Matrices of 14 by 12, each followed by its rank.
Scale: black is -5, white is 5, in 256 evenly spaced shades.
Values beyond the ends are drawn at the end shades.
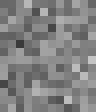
full rank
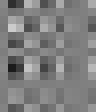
one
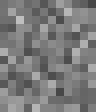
full rank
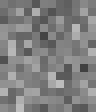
full rank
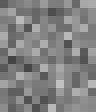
full rank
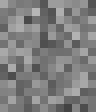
full rank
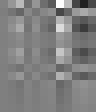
one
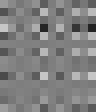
one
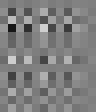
one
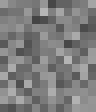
full rank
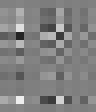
one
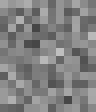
full rank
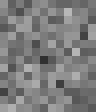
full rank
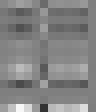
one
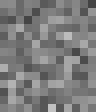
full rank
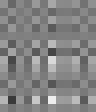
one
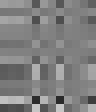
one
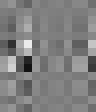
one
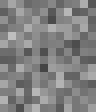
full rank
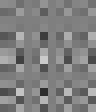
one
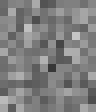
full rank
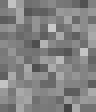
full rank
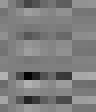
one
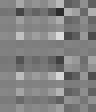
one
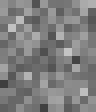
full rank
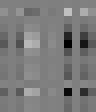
one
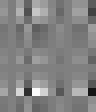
one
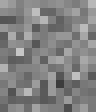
full rank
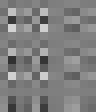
one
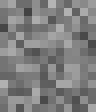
full rank
